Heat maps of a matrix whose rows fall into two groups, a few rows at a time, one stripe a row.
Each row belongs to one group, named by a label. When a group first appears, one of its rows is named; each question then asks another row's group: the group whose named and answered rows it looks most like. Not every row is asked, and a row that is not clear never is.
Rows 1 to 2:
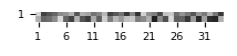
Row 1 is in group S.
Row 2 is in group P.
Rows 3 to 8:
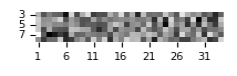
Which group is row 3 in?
S
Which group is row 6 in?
S
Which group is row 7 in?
S
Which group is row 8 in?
P
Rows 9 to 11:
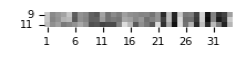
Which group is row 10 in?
P
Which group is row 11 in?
P
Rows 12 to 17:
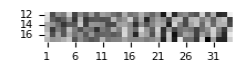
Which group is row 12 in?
P
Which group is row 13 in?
S
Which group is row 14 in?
S
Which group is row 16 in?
P
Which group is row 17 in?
P
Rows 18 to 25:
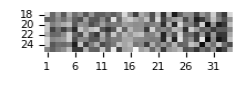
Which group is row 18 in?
P
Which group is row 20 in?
P
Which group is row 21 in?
S
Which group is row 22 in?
P
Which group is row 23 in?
P
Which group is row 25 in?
P
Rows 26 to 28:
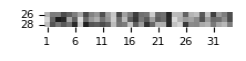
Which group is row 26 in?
S
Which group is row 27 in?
S
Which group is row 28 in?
S
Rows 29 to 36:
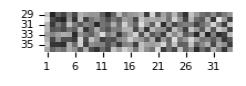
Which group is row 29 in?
S
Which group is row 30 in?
S
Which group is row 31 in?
P
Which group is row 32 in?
S
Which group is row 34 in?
S
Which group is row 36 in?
P
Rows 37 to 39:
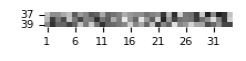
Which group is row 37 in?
P
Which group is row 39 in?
S
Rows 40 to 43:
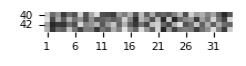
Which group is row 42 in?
S
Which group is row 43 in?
P
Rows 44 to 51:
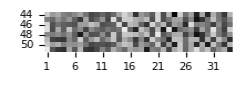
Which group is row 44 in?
P
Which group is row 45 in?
P
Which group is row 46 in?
S
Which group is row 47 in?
P
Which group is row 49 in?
S
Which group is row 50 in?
P
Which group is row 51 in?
S
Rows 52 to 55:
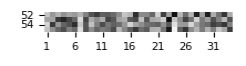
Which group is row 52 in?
P
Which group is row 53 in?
S
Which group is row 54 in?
S
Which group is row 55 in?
S
